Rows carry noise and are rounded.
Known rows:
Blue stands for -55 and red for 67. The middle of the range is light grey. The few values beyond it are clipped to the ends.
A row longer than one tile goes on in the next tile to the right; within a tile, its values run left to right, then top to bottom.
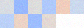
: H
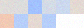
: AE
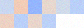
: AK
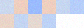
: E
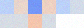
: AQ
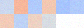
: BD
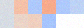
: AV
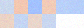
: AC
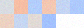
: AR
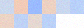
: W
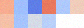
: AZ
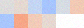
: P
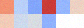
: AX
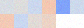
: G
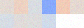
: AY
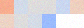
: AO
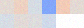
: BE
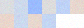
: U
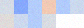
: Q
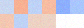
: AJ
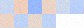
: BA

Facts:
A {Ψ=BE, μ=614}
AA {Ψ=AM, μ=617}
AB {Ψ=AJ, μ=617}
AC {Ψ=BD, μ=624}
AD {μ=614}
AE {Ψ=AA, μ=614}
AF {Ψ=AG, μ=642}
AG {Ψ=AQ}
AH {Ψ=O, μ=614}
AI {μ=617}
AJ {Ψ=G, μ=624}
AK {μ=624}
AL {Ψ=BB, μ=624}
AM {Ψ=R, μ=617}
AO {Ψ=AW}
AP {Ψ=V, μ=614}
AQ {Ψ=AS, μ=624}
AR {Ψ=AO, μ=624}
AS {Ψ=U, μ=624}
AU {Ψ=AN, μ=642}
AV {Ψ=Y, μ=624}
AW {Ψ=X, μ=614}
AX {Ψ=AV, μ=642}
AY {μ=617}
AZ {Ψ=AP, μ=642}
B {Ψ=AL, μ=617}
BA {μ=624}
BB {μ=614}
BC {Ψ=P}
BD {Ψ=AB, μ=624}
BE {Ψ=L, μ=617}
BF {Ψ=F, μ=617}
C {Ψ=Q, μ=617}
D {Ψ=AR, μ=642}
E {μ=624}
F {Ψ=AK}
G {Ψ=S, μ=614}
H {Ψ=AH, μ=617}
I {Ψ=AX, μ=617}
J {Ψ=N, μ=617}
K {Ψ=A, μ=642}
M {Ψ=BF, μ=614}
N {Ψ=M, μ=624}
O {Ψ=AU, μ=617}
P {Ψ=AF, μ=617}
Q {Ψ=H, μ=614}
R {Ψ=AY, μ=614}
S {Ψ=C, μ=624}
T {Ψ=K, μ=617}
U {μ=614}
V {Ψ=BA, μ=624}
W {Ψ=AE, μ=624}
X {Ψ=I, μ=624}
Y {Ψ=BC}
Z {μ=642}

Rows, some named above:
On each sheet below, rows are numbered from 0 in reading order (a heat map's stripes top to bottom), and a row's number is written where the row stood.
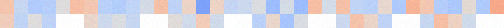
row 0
F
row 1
L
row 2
AS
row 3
O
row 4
Y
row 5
BC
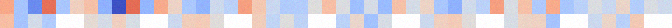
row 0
D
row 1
AF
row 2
AG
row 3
F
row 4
O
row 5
AG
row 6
AV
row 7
C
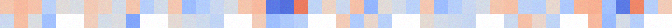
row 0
I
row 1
AW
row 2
AN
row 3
AU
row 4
N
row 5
AN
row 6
Y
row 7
K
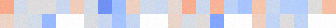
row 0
AO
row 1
AH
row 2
X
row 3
F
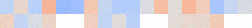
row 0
S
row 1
F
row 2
AB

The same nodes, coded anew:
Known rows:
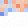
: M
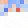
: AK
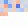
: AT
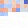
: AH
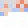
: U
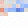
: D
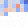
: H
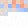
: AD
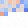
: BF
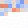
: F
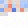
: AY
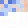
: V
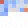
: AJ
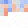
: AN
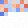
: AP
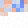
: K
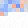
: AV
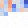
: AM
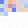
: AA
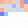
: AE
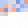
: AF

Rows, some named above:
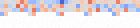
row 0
U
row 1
AN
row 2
AG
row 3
A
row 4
A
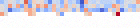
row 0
AX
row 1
AU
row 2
H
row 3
D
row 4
AO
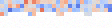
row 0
AX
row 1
A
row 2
K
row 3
P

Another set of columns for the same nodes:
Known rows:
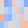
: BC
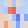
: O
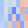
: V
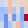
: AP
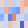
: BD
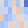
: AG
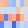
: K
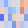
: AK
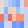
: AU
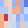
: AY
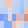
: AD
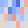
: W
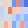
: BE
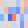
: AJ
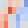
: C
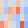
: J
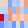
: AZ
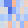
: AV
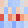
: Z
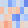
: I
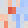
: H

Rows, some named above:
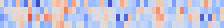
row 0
L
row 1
AX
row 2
AB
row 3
L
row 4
U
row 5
F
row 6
AN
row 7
U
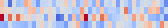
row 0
D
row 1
AO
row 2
A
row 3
AF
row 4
AN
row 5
P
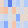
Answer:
AO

